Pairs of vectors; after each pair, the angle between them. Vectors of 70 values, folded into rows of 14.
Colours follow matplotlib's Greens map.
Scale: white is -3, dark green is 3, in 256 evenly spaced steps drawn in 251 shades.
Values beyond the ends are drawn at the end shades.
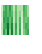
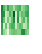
partly opposed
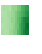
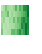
nearly parallel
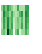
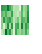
partly aligned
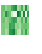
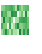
partly opposed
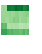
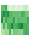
nearly opposite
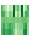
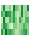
partly aligned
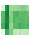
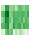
nearly parallel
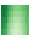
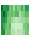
nearly parallel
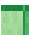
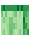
nearly parallel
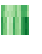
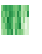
nearly opposite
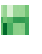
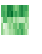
nearly opposite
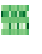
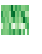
partly aligned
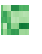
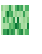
orthogonal
